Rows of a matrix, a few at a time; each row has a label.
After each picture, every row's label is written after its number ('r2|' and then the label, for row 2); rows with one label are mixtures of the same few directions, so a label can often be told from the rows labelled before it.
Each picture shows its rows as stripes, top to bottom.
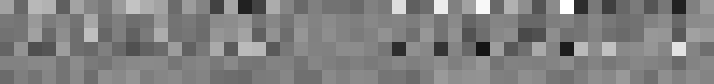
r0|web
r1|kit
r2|kit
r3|web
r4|web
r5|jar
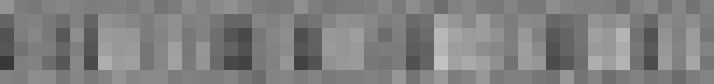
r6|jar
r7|jar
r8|jar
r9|jar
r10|jar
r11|web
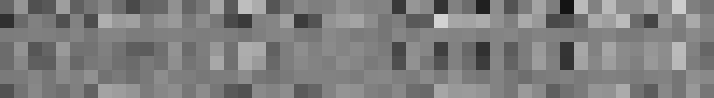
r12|web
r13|jar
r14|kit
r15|web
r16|web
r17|kit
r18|jar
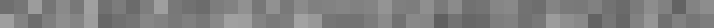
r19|kit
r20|jar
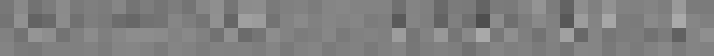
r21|web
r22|web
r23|web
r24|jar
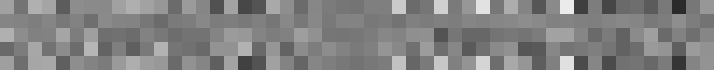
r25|web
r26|kit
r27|jar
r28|kit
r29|web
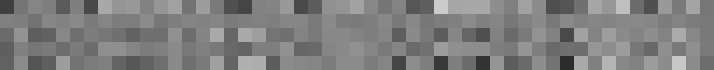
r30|jar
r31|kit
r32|web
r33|jar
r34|web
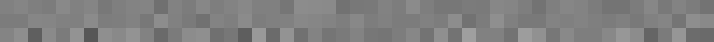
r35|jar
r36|kit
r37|kit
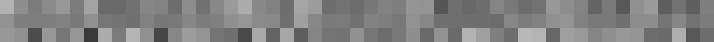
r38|jar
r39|jar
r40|kit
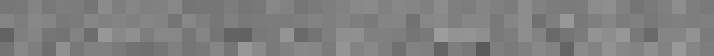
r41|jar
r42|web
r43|jar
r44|web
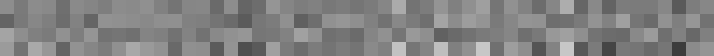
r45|web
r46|jar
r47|jar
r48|web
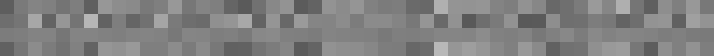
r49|jar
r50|kit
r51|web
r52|jar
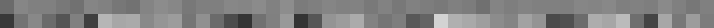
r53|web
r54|jar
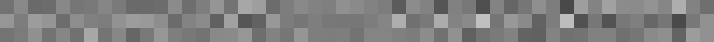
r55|web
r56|web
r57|kit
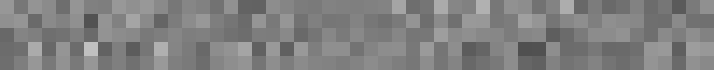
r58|web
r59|kit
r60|jar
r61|kit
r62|kit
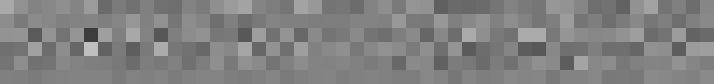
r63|jar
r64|web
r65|kit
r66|kit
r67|web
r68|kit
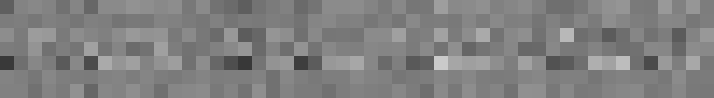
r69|jar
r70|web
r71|web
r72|kit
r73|jar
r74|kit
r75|kit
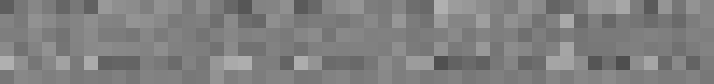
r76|jar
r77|web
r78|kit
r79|web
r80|jar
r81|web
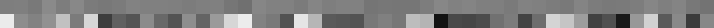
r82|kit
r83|jar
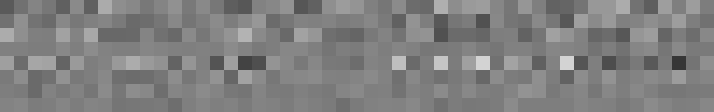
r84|jar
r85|web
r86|jar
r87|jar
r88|web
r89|web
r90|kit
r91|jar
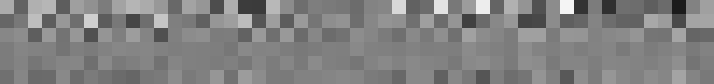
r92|web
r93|kit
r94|kit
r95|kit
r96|kit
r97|web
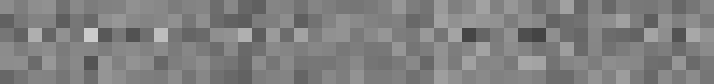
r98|web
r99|jar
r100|kit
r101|web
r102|kit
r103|jar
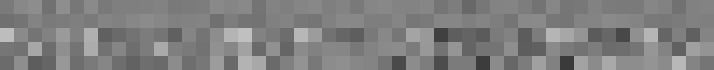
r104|kit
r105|jar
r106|jar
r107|kit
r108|web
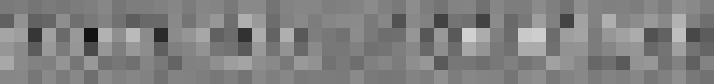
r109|web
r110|web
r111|kit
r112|kit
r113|jar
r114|kit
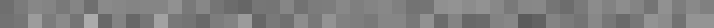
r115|jar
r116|kit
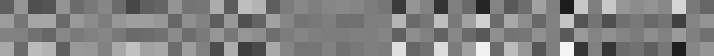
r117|web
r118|web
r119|web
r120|web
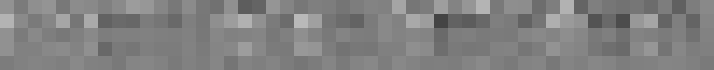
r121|web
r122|jar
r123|jar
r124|jar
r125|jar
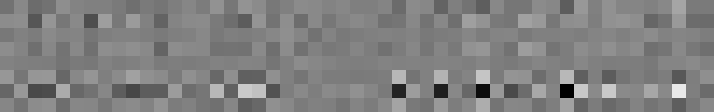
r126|web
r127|kit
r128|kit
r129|kit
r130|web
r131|web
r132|web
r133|web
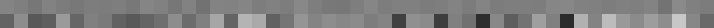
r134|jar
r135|web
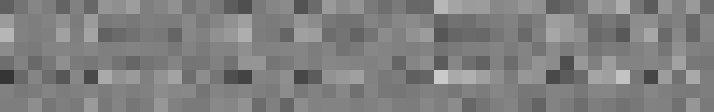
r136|jar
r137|jar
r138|jar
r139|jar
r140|web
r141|jar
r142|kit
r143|kit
